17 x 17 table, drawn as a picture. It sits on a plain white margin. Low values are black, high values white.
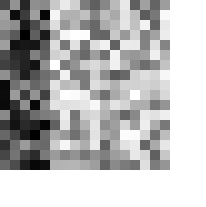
Stripes: none. Seam: vertical, 30% of the way across, the right part higher. Ninth with the lowest average: bottom left.
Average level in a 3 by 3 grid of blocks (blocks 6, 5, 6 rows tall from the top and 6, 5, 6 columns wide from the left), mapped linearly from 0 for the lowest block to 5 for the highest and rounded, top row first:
144 / 155 / 044
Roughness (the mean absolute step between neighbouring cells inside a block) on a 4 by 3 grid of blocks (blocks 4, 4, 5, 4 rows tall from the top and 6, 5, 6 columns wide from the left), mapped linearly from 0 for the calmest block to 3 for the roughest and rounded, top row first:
3 0 1 | 1 2 1 | 2 0 0 | 1 0 1
